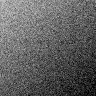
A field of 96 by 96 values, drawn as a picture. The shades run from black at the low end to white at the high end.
The values follow a bell shape. No row or column stands out. There is an overall slope up to the top left. The ninth with the highest average is the top left. No regular stripes run through it. The ninth with the lowest average is the bottom right. The halves do not mirror each other.
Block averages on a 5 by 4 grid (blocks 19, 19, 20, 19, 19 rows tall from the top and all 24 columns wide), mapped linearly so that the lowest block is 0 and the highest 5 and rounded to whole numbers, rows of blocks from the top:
5 4 4 3 | 4 4 3 2 | 4 3 2 1 | 3 2 1 1 | 2 1 1 0
